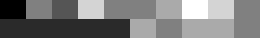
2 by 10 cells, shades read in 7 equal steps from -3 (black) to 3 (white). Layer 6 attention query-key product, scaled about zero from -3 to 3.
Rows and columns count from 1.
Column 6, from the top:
0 1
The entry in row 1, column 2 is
0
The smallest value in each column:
-3 -2 -2 -2 -2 0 0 1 1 0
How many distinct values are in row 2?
3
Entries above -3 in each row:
9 10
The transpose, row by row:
-3 -2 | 0 -2 | -1 -2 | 2 -2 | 0 -2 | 0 1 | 1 0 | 3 1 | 2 1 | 0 0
